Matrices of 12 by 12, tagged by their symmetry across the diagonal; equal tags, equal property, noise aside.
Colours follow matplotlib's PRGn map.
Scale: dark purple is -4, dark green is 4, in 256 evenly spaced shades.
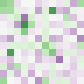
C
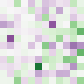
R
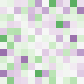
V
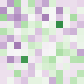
C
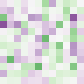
R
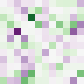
V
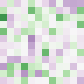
R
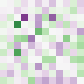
V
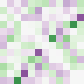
V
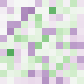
C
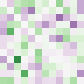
V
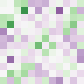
C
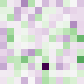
R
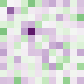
C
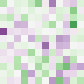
R
